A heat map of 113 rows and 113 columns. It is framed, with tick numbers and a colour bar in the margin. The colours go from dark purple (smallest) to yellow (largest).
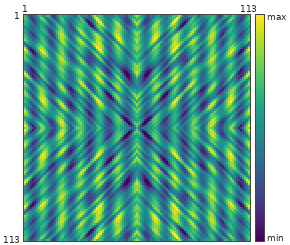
Stripes: upright, repeating 12 times. Mirror symmetry: left to right and top to bottom. Seam: none. Odd rows or columns: none.
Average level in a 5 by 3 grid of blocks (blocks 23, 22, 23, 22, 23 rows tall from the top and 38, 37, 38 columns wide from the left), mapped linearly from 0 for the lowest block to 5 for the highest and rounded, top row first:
4 5 4
3 1 3
3 0 3
3 1 3
4 5 4
